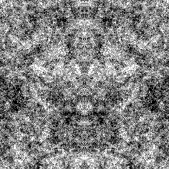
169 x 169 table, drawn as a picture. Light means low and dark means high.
The histogram is bell-shaped. It is mirror symmetric from left to right. There is no overall slope. There is no seam. The field is mottled with small blotches.
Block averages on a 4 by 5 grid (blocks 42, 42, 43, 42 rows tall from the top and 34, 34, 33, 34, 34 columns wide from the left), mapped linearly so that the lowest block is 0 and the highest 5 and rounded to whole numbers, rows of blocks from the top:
23232 | 30103 | 53435 | 22222
